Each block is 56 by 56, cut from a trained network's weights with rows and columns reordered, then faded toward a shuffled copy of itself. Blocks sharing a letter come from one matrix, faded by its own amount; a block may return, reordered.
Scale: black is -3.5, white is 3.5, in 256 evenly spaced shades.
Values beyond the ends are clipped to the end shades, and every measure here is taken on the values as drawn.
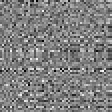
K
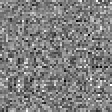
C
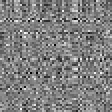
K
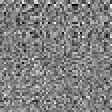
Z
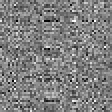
Z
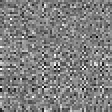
Z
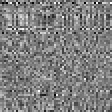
K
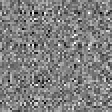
Z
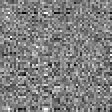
Z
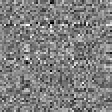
Z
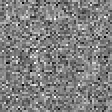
C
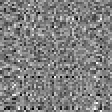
Z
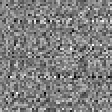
K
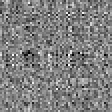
Z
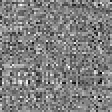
C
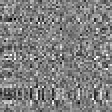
Z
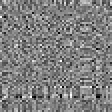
K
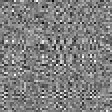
Z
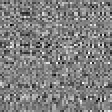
K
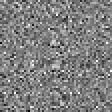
C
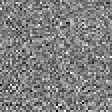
C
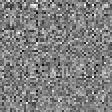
Z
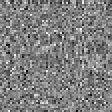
C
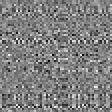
K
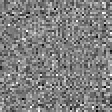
C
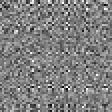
Z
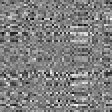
K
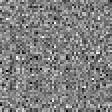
C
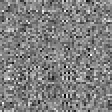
C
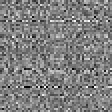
K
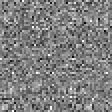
C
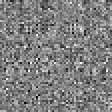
C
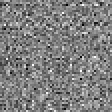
C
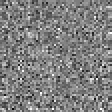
C
